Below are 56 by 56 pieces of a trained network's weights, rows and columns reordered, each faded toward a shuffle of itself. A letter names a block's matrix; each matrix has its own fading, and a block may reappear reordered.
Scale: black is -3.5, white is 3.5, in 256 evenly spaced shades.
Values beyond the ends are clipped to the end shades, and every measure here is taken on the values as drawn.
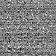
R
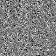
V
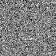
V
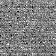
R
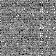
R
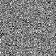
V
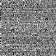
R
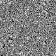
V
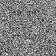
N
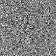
V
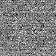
R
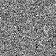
V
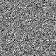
N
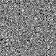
V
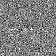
N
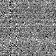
R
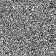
V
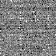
R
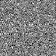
N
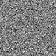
N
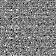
R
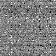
R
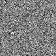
V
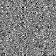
N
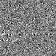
N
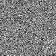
N
